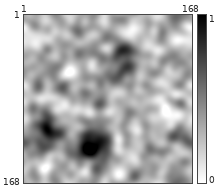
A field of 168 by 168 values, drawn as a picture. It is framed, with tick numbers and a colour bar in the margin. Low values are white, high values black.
There are three bumps. There are no lone odd cells. The ninth with the lowest average is the middle right. The texture varies smoothly and slowly. No row or column stands out. The halves do not mirror each other.
